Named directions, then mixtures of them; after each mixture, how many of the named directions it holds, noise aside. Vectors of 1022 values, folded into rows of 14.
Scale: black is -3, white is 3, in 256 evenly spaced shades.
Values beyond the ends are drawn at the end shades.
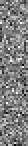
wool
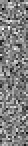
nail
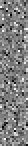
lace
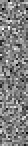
one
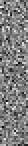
three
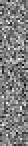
two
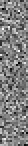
two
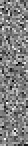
three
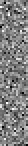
two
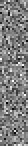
three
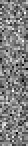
three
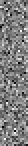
two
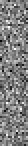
two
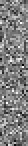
one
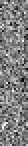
three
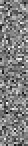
two
